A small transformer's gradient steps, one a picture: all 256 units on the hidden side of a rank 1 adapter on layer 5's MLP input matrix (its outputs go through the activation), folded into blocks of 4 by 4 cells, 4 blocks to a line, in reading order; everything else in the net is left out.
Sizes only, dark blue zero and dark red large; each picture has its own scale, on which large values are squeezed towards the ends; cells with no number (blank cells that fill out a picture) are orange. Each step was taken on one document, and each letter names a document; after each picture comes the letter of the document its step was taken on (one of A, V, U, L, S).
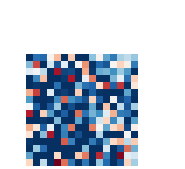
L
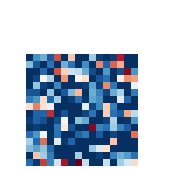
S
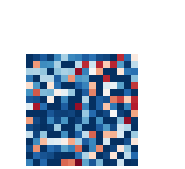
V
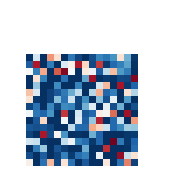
L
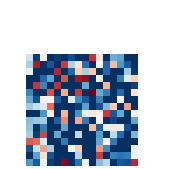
S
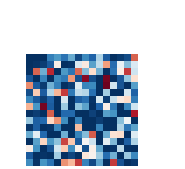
V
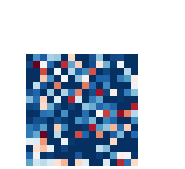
S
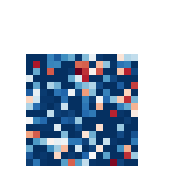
V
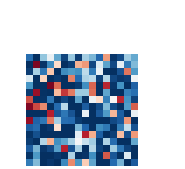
V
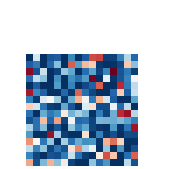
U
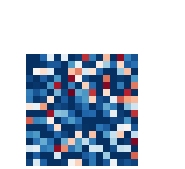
V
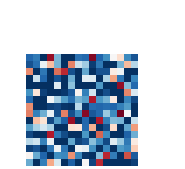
U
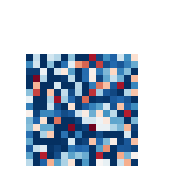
L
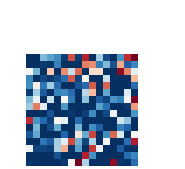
V
